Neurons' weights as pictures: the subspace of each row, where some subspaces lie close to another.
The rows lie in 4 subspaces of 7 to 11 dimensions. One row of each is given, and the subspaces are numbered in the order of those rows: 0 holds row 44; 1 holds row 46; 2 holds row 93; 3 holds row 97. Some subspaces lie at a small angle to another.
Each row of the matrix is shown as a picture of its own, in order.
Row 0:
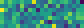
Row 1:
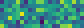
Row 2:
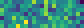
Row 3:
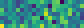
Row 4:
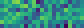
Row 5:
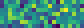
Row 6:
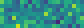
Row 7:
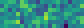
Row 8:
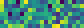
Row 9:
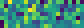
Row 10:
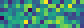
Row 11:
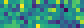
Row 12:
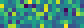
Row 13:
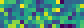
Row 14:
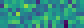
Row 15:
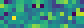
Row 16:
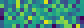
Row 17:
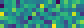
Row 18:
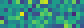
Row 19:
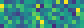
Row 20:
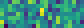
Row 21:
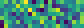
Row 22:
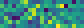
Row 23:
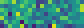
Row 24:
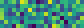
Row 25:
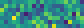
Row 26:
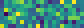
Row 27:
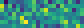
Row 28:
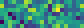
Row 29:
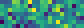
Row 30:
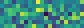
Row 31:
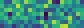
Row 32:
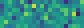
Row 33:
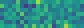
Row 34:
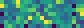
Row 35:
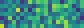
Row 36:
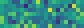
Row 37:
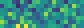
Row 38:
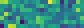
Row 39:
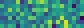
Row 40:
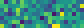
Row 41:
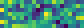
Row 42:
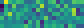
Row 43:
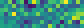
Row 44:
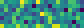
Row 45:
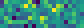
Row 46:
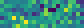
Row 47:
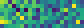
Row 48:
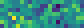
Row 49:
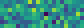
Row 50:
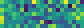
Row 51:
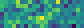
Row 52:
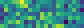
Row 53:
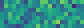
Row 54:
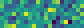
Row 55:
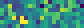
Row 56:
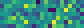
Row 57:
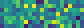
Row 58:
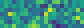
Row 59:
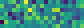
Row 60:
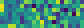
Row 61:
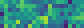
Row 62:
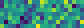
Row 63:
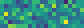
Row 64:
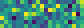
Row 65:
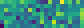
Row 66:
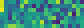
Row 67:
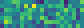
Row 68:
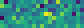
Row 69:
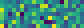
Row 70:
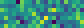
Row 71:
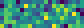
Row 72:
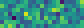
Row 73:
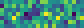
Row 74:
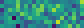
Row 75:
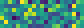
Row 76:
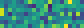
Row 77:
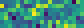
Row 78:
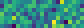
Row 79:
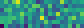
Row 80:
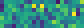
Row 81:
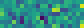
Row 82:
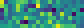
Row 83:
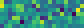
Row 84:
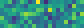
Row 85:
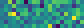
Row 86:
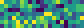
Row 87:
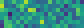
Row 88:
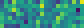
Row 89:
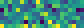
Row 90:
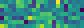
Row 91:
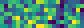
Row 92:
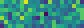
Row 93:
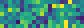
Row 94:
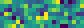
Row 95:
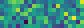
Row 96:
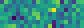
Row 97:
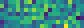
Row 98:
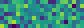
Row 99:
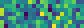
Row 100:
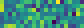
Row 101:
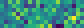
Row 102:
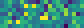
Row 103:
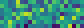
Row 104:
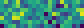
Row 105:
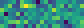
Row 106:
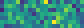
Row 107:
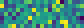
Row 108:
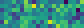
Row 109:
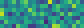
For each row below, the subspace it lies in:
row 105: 0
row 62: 2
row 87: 1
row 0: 3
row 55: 0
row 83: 0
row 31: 0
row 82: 0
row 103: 3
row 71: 2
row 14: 1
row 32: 1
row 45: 0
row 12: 0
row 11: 0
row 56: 1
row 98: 0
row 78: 1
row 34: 2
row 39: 2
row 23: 0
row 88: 3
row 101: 3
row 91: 3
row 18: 3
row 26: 0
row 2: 3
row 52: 0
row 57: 3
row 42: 0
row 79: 3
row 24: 2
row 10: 3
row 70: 2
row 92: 0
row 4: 3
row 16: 1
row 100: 2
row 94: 0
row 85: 3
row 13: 0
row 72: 3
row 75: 2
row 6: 2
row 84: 2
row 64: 1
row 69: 3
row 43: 3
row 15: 0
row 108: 3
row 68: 0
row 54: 1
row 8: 1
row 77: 0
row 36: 1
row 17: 2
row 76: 2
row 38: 0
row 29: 2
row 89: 0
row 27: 0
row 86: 2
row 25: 1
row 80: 1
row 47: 3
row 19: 0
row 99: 3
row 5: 0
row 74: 1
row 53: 2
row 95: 3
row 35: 1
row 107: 1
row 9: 3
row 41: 3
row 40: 0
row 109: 2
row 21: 3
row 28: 1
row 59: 3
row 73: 3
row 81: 0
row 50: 3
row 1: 0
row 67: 3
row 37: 1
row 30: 2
